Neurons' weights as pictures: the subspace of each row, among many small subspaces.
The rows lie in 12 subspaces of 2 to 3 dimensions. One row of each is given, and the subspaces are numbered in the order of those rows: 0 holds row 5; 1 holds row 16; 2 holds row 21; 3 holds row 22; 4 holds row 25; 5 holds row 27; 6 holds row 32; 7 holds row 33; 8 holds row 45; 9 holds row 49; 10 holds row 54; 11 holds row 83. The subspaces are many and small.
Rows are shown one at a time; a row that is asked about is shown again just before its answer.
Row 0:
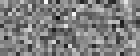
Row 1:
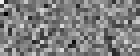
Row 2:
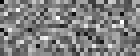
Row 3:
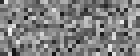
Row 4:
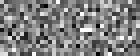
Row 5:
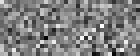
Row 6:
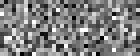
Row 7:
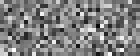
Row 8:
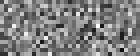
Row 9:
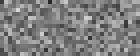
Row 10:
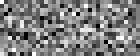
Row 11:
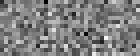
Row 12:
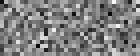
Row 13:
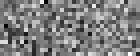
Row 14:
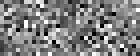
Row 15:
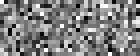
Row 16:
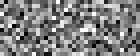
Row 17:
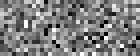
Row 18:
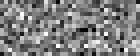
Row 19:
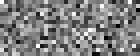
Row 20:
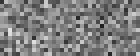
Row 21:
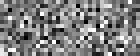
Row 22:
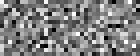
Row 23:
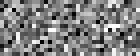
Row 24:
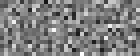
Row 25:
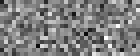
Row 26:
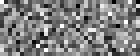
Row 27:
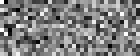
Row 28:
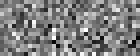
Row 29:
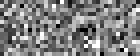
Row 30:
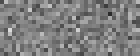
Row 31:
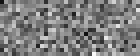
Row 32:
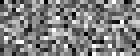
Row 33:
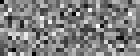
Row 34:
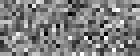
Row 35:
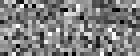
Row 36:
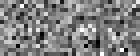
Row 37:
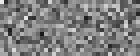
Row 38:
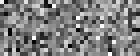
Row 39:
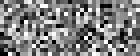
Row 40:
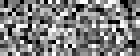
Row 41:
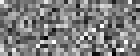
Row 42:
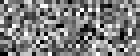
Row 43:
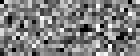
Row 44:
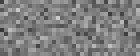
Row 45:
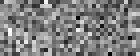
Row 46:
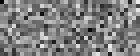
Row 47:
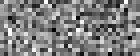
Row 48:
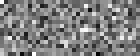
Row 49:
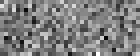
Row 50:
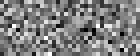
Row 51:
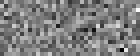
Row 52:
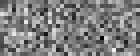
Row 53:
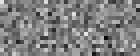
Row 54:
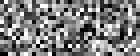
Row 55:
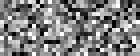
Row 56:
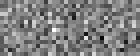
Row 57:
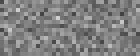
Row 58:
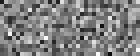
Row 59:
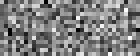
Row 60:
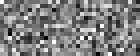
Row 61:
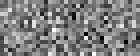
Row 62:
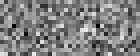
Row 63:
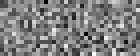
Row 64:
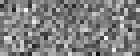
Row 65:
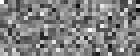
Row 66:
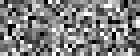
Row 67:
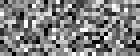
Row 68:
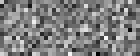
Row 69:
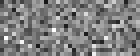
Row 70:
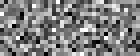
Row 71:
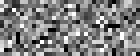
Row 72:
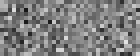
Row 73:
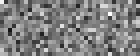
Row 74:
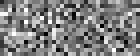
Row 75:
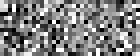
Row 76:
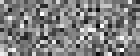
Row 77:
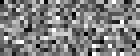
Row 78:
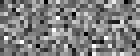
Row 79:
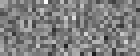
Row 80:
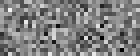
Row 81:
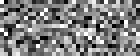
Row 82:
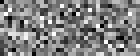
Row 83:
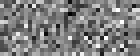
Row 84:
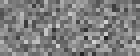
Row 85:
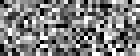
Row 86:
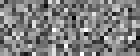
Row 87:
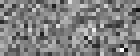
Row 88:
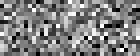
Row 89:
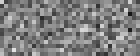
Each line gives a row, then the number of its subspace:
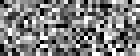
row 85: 0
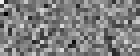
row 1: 8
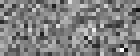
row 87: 11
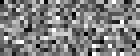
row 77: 6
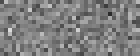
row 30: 3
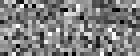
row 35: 11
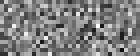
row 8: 10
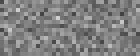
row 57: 5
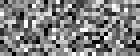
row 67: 1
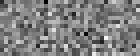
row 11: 4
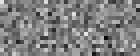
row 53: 4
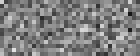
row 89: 9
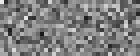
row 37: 6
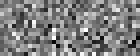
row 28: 10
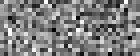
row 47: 8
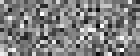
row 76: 2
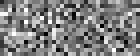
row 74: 7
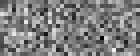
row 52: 7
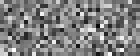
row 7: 2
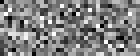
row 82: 7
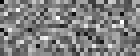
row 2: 5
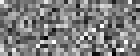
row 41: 0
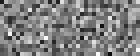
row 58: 0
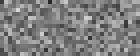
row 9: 6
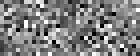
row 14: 1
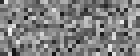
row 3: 6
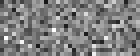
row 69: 6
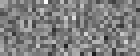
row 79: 0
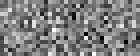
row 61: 2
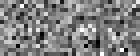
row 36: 11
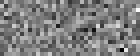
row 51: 11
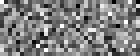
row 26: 3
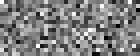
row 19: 4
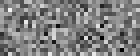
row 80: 10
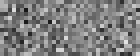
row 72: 9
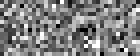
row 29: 11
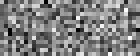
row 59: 8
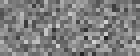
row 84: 1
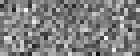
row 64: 9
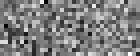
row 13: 8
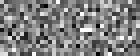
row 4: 2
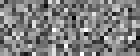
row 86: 2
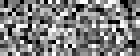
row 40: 5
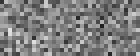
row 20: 8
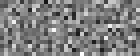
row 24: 3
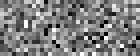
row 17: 1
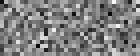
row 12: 3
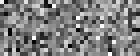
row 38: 8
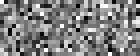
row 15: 3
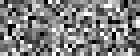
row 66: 6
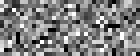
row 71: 8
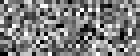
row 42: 10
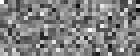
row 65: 4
